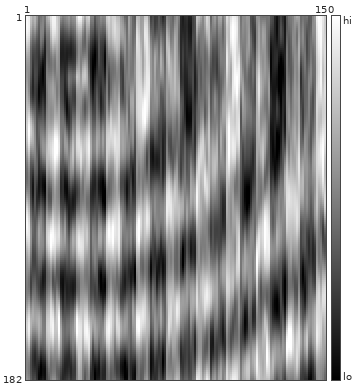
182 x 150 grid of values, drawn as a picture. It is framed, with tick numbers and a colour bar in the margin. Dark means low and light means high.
Stripes: upright, repeating 10 times. Average level on the scale: 50%. Rings: centred on the top left.
